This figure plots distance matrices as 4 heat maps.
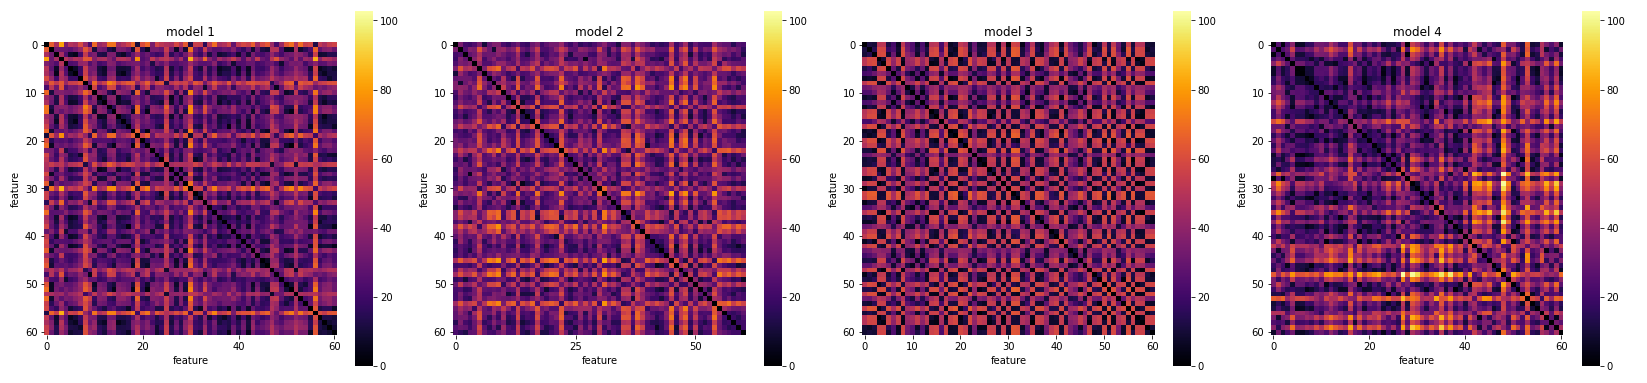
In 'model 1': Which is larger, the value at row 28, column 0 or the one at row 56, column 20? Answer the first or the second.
the second
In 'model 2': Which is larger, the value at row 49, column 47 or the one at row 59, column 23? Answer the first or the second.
the first
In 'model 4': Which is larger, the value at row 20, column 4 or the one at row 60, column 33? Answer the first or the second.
the second
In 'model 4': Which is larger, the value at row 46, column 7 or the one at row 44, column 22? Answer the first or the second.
the second
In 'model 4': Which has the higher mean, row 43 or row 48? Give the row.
48
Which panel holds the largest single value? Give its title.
model 4
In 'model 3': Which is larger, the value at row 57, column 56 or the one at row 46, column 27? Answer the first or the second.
the first
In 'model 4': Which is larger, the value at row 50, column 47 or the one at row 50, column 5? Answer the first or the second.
the second
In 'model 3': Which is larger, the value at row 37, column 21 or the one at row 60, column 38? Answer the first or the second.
the first
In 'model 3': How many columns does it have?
61
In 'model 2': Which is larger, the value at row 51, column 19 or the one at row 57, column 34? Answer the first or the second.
the second
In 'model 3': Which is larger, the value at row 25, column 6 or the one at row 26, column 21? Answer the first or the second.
the first
